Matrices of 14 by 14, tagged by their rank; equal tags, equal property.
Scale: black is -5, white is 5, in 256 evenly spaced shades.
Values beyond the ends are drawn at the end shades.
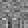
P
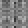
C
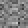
P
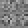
P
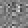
P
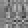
P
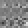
P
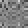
P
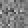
P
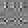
C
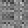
C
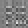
C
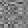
C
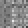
C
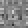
P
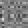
C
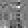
C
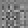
C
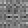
P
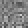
P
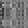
C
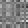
C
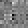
C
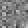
P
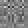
C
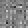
P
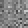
P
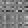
C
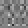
C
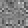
P
